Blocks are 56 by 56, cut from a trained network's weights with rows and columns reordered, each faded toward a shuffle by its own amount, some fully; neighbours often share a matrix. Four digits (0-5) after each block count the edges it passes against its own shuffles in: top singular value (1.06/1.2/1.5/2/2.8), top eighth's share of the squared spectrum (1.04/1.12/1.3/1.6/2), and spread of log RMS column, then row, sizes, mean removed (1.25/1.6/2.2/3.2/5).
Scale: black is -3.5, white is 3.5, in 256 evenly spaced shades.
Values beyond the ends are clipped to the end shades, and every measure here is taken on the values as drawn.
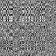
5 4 3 3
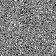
1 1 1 0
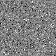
0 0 0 1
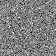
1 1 0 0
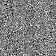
2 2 0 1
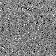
2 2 0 1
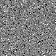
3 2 1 0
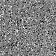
0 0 0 0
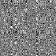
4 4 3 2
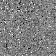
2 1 0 0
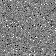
0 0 0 0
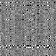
4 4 2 3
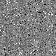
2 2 0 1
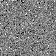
0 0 0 0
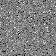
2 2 0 0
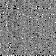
3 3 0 2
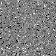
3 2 1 1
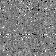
3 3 0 1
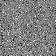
1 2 0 1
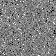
1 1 0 0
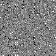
3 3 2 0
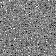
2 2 0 0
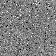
0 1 0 0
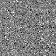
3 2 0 1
